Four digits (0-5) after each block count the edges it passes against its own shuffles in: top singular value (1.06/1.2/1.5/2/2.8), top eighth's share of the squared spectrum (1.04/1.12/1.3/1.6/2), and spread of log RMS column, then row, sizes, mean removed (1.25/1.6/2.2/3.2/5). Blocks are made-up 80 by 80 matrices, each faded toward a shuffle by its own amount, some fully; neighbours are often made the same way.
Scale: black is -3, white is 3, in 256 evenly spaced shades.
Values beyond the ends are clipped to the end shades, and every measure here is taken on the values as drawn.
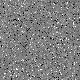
0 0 0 0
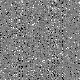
3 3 2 0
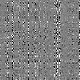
4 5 4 2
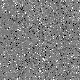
2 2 1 0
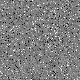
1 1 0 0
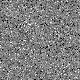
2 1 0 0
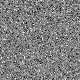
0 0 0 0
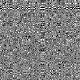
4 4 2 3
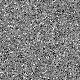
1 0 0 0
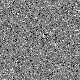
0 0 0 0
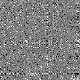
4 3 2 2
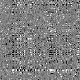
4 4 2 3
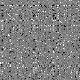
4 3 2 2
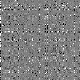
4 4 3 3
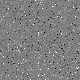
2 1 0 0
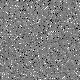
2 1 0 0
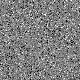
0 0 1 0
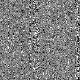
1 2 3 0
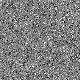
0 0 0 0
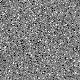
0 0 0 0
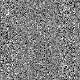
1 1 3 0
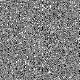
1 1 2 0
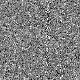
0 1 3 0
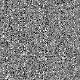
1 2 3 0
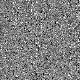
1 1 2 0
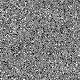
2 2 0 0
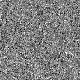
3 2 0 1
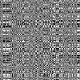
5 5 4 4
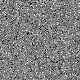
2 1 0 0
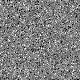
2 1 0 0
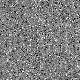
3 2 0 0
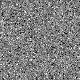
2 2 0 0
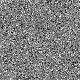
2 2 0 0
